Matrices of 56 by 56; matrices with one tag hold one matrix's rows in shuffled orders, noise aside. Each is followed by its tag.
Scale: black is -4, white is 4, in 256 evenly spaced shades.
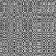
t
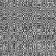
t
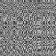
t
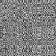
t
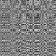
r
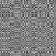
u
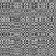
u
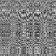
r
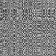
t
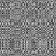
u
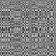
u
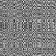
t
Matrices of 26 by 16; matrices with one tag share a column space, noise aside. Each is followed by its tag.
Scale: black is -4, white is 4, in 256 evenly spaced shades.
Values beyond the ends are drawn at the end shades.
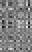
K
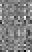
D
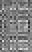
K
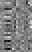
K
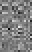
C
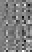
D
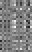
K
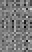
K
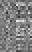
C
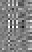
K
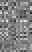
C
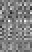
C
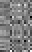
D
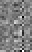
D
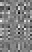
C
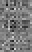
K
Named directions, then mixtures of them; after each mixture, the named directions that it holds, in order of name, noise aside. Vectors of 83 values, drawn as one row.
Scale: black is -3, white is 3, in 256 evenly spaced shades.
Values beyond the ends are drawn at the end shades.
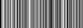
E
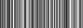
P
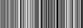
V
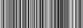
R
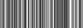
P, R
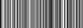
E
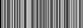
E, P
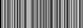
E, P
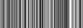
P, R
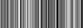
V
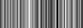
E, V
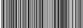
E, R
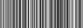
E, R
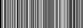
E, R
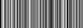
E
